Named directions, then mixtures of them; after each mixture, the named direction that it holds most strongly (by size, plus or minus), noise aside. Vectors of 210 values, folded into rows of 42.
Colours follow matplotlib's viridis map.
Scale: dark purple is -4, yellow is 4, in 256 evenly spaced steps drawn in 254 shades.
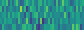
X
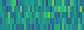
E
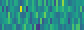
X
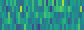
E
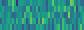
E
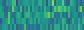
E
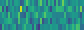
X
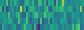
X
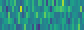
E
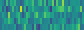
E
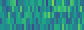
E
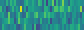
E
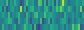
X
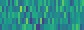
X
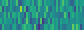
X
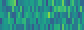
E
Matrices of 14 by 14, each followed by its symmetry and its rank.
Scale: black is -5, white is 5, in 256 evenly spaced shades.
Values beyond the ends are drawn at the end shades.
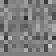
neither, rank three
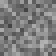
symmetric, full rank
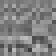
neither, rank three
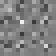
symmetric, rank two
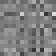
neither, rank two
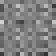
neither, rank two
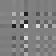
symmetric, rank one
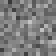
neither, full rank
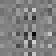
neither, rank two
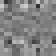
neither, rank three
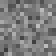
neither, full rank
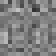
neither, rank three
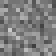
neither, full rank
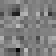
neither, rank two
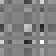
symmetric, rank one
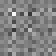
symmetric, rank two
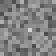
symmetric, full rank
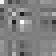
symmetric, rank two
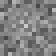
symmetric, full rank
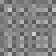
symmetric, rank two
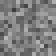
neither, full rank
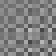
symmetric, rank one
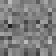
neither, rank three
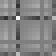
symmetric, rank one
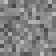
neither, full rank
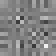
symmetric, rank two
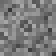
symmetric, full rank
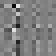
neither, rank two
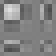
symmetric, rank one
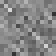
symmetric, full rank
